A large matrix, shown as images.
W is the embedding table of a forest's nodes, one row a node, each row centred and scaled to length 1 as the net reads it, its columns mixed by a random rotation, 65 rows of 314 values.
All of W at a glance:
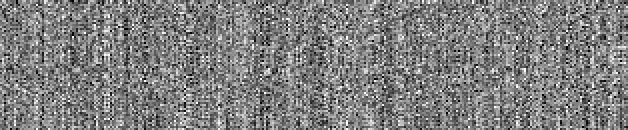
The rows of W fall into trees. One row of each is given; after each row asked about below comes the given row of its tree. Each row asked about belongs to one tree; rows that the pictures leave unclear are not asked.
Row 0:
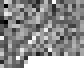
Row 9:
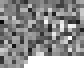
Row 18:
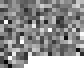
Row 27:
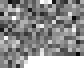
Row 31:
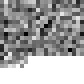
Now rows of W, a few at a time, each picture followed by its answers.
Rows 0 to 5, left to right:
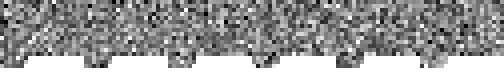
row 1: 0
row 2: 18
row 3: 9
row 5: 31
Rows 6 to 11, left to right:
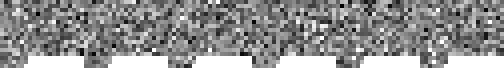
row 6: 18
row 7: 27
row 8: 27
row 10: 0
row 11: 18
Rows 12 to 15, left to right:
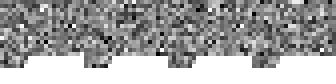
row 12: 0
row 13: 27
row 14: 0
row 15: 27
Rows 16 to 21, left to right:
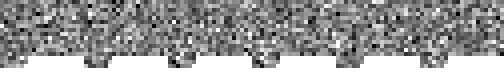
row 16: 31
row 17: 0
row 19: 18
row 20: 27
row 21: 18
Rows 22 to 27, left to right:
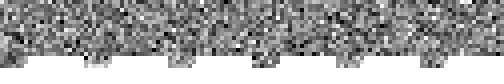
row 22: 27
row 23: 31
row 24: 31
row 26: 31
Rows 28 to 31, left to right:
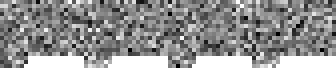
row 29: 31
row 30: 18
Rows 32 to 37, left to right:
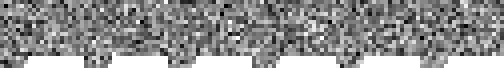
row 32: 0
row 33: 18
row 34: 9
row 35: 9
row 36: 9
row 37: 31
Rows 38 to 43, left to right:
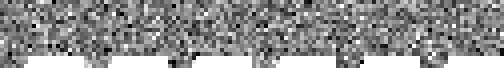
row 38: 27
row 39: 31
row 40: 0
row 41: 31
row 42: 18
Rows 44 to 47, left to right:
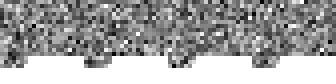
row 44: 27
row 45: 0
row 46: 9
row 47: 27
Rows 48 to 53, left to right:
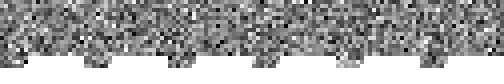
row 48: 18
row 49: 27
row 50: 18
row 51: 27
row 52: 31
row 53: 27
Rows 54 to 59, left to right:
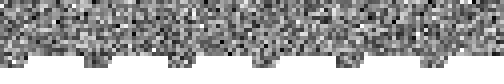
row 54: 18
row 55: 27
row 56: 18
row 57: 9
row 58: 18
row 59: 27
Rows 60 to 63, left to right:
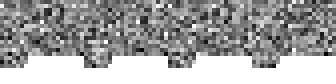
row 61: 18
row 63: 27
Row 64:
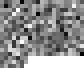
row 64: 18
